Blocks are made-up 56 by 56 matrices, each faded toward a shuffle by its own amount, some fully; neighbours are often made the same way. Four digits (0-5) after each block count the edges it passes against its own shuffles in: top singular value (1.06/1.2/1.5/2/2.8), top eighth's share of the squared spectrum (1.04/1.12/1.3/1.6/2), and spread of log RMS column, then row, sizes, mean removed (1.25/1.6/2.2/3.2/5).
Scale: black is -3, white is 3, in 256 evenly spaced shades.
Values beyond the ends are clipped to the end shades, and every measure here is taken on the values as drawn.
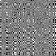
5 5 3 3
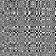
5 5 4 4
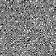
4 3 1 1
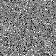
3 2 1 0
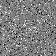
0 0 0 0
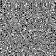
3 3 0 2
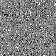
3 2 1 0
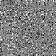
3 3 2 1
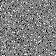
0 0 0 0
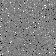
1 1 1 0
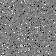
0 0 0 0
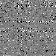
2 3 2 3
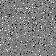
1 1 1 0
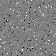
0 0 0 0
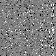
2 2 2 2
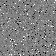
0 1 0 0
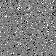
1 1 0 1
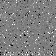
2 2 1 1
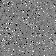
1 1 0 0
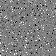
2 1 0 0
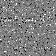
2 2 0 1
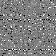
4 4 1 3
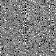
3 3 2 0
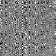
4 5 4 2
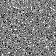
1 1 0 0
